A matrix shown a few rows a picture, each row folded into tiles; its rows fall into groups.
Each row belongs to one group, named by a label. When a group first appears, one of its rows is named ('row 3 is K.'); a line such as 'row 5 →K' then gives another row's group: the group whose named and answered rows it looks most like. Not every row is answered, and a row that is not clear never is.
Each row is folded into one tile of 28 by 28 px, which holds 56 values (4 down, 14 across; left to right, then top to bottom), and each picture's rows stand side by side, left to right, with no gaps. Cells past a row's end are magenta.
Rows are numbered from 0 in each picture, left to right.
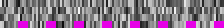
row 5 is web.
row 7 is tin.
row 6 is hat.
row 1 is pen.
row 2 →web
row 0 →tin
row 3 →pen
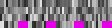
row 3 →web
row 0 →tin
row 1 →tin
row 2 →hat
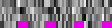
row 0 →hat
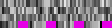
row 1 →hat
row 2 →web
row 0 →web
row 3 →hat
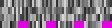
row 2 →pen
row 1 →web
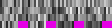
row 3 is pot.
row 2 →pot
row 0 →pen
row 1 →pen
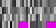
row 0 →pen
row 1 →pot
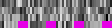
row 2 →pen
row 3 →hat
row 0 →hat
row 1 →pot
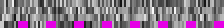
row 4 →pot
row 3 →web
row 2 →pot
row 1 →pen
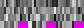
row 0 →tin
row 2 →hat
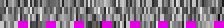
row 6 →pen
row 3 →pot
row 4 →web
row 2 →tin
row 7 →hat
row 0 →tin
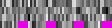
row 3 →hat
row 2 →hat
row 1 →tin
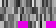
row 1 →web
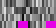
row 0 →hat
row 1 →web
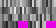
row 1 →web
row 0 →pot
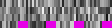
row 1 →pot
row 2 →tin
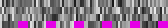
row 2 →tin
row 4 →hat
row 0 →pot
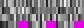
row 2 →web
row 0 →web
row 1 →web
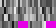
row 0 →pot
